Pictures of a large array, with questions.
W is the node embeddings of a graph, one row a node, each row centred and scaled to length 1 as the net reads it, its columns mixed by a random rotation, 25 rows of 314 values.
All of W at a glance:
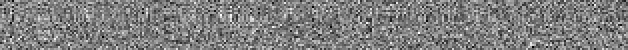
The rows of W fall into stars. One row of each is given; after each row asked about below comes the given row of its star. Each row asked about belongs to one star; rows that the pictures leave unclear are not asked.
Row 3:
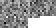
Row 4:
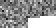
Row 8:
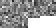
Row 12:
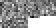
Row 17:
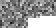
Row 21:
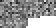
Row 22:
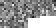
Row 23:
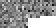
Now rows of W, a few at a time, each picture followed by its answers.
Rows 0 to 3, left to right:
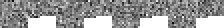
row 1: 8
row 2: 21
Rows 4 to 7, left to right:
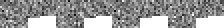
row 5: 8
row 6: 4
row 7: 22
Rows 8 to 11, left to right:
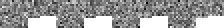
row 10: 23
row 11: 17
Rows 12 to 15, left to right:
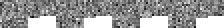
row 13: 3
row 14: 23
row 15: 12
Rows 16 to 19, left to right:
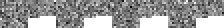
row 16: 12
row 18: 17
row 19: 12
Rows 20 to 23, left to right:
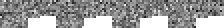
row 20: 8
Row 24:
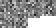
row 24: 17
